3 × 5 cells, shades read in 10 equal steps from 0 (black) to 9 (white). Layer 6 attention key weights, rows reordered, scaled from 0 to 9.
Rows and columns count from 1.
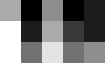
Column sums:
24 5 19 6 7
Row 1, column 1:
6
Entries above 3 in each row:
2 2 5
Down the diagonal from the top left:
6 1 8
